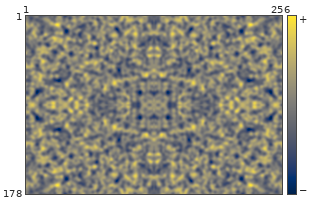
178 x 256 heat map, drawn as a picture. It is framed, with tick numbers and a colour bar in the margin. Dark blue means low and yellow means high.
Overall the values sit about 50% of the way up the scale. Its left and right halves mirror each other, and so do its top and bottom. No overall slope runs across the table. The histogram is bell-shaped.
